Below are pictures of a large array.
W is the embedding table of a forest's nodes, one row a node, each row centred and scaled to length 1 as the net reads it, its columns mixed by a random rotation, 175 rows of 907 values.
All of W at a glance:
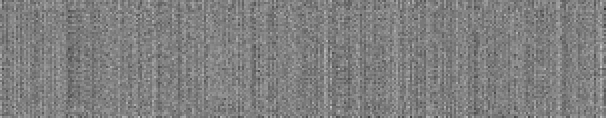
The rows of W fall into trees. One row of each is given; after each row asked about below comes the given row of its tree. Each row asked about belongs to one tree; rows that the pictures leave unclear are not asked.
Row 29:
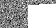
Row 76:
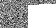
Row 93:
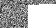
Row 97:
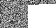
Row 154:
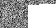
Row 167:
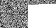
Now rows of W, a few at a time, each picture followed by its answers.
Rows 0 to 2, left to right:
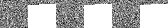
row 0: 29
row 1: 76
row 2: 76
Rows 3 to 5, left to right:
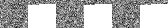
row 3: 76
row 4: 97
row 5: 76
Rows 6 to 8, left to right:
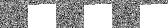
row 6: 29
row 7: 76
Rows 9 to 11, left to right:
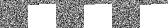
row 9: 29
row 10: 76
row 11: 29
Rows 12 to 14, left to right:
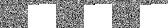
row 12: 93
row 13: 29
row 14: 29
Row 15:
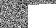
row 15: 93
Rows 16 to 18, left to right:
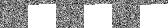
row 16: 154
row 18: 76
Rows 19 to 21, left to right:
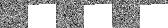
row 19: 154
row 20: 97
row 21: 167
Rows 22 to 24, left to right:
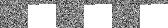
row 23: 167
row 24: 93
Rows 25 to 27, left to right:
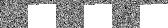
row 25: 93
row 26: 154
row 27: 76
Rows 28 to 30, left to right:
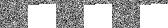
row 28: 29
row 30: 154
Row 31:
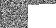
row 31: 167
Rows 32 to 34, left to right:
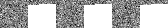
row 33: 97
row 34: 76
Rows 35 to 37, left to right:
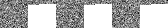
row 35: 93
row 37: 167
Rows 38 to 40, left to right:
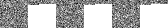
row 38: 29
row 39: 93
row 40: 154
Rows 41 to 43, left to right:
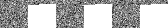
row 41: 29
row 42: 76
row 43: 93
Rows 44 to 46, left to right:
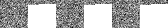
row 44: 167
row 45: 76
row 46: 167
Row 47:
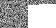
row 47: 93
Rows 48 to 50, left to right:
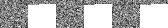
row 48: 93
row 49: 97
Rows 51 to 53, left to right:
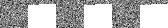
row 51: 93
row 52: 29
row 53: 76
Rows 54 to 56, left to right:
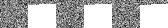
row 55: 76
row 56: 29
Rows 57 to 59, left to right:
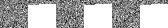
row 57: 93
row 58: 29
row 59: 154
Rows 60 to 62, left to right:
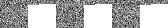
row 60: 93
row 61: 29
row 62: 93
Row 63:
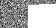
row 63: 167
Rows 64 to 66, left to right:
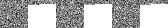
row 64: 29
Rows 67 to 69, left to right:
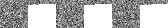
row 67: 76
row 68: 97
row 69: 76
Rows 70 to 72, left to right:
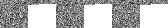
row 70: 76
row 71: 93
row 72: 93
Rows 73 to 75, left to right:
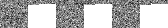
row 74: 93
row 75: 93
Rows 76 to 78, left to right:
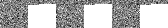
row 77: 93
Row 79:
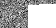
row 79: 154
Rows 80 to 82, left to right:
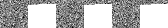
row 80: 76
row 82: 76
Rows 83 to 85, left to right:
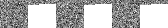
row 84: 76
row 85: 93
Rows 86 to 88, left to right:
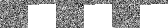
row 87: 93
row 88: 167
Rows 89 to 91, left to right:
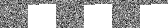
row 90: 76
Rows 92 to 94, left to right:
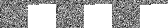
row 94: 29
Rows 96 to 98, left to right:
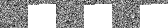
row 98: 76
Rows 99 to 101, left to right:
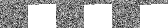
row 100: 76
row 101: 76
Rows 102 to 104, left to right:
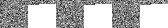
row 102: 97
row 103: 29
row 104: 29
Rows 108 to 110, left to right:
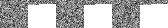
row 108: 93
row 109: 97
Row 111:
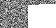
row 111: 97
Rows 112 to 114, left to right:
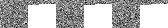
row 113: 29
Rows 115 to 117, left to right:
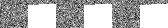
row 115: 93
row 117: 76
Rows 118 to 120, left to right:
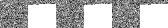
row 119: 76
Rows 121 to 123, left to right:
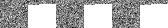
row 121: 154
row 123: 76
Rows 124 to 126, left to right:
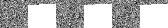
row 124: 29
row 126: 76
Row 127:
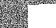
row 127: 29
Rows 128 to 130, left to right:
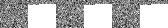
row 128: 93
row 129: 93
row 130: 93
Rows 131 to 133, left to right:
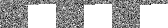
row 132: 93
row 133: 29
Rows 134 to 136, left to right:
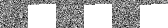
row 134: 76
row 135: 93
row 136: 29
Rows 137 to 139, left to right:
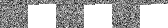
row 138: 93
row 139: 76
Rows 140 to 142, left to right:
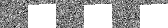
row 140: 154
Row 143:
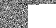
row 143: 93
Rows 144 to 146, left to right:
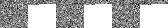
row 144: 167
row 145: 93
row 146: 93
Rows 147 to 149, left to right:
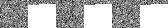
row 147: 93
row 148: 29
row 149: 97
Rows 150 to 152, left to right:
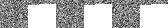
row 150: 76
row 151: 154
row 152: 93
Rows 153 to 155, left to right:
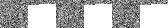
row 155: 76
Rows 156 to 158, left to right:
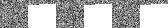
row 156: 154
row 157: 29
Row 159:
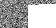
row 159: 76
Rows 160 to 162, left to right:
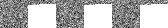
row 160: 76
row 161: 76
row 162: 76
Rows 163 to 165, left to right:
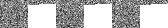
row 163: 29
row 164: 29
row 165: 97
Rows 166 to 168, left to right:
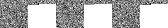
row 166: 29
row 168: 29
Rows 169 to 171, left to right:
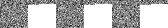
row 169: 93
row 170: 93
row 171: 93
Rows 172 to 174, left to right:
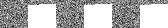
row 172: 29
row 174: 76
